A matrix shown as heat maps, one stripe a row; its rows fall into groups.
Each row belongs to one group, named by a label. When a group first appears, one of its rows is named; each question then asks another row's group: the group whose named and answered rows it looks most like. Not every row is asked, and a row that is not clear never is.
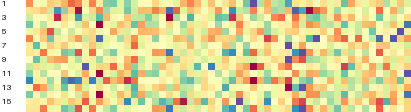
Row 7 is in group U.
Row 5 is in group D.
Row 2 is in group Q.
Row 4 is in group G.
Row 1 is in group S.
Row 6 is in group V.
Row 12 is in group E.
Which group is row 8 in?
Q
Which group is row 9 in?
U
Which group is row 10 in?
E
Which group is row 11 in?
G
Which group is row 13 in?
Q
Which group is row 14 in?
G
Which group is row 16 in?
Q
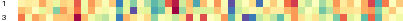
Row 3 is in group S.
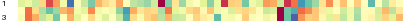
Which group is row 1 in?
U
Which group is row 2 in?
Q
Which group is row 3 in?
Q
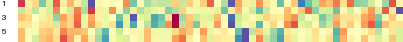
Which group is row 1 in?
V
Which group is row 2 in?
G
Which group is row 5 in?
S
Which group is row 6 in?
S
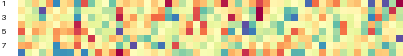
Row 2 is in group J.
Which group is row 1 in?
V
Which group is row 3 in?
J
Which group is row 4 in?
S
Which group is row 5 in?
S
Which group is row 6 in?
G
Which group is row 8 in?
E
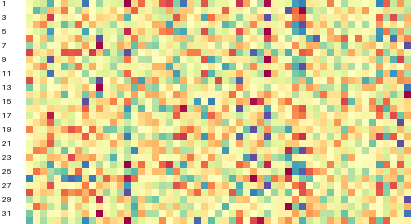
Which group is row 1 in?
J
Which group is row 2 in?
U
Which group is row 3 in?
D
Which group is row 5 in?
J
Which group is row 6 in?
V
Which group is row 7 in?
G
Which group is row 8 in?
S
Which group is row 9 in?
J
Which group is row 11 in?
J
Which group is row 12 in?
V
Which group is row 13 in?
G
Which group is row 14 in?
V
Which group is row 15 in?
E
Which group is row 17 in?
D
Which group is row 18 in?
D
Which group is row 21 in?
D
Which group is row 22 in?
Q
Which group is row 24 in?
J
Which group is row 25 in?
Q
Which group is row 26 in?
E
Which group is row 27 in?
D
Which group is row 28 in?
S
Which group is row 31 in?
G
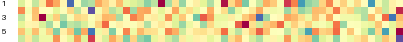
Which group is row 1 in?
U
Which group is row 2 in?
V
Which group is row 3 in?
D
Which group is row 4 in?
E
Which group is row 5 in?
V
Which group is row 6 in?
G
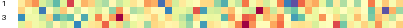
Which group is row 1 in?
Q
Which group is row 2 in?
J
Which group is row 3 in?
E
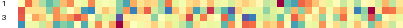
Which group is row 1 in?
Q
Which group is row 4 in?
E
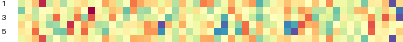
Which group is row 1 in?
D
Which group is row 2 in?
G
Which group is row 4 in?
Q
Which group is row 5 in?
Q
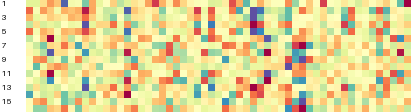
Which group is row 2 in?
S
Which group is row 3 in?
S
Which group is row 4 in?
E
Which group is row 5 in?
S
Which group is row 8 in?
J
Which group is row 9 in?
Q
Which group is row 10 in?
U
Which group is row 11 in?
D
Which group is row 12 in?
J
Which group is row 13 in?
E
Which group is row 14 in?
E
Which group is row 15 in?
Q
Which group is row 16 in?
U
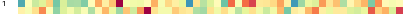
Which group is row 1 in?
E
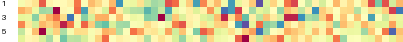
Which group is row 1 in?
D
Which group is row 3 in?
U
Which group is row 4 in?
S
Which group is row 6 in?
E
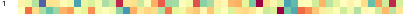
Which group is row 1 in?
J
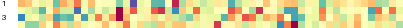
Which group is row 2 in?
J
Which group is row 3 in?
E
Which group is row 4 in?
U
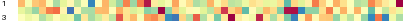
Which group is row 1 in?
V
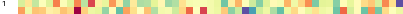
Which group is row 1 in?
G
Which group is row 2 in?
S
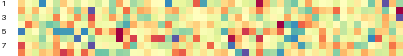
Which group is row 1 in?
J
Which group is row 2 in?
V
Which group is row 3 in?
G
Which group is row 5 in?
E
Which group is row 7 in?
V
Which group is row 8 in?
S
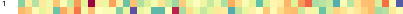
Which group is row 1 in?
G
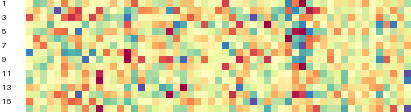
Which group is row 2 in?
Q
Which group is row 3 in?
S
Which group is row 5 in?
U
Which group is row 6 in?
Q
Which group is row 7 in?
Q
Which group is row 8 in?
E
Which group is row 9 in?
J
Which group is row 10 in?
U
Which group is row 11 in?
G
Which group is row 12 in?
G
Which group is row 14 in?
U
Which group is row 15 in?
S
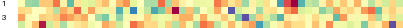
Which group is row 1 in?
U
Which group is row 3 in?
S
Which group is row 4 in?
D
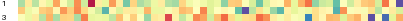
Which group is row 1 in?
G
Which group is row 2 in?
S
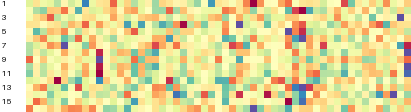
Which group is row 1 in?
E
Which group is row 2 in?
U
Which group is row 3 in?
D
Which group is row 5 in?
U
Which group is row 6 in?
Q
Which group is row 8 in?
G
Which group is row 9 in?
V
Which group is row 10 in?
G
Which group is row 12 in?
U
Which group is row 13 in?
Q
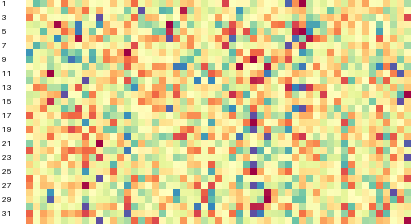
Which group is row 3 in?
V
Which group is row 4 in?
U
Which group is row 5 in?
U
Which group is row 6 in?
Q
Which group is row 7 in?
U
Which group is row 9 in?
E
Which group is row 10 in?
J
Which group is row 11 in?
D
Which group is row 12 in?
E
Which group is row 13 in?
Q
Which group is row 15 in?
D
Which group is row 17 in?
S
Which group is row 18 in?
E
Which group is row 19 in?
S
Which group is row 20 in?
D
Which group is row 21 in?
G
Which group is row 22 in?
S
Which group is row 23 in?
G
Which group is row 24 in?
S
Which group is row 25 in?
E
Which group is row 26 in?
V
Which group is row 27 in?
S
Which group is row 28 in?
J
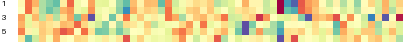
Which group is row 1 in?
Q
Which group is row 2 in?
Q
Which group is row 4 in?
S
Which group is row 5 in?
S
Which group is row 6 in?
U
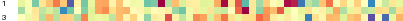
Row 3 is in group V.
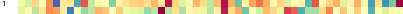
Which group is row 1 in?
V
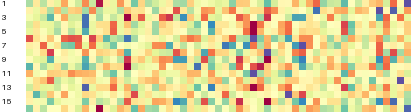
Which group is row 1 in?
G
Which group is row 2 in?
V
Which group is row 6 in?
S
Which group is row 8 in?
D
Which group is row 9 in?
J
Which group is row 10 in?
E
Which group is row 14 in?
U
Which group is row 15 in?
J
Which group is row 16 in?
G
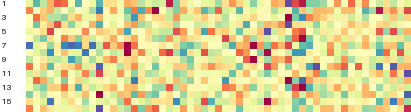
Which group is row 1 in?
U
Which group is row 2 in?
V
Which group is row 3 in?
Q
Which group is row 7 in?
E
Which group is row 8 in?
J
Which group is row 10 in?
V
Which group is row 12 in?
Q
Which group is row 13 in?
U
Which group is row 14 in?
G
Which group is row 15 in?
J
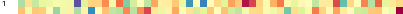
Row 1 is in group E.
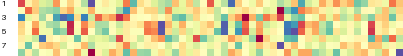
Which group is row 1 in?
V
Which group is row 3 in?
E
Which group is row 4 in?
Q
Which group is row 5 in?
Q
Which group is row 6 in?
J
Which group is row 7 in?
U
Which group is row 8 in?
G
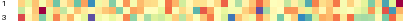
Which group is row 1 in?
V
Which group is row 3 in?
V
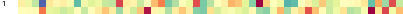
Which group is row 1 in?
J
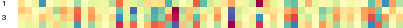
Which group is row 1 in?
J
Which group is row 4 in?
J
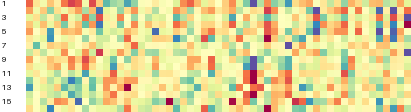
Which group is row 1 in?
S
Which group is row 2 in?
V
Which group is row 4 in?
V
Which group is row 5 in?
V
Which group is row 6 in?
J
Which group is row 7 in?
U
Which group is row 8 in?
G
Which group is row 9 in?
S
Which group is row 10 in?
S
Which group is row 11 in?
E
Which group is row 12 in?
E
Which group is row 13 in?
E
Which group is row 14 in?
E
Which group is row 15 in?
U
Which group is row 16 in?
J
